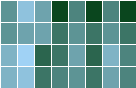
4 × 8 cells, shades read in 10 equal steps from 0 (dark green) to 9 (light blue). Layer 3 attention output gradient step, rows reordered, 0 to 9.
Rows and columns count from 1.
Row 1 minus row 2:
0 2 0 -3 -1 -3 -1 -3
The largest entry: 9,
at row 3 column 2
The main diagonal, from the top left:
5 6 2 4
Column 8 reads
0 3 4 4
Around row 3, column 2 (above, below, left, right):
6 8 7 2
